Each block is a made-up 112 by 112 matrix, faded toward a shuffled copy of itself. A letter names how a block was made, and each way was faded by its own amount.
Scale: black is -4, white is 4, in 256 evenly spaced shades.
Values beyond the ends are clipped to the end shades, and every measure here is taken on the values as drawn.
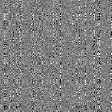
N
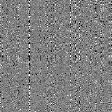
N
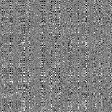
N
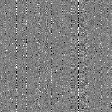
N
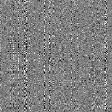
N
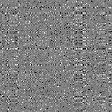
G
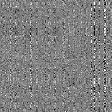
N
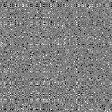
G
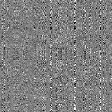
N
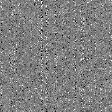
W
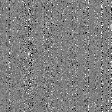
W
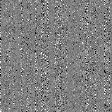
W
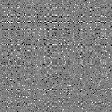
G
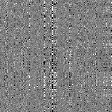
N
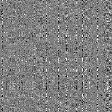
N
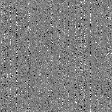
W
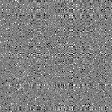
G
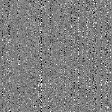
W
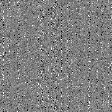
W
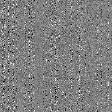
W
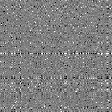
G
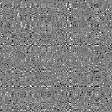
G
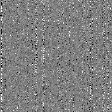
W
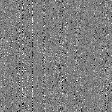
W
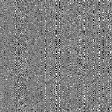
N
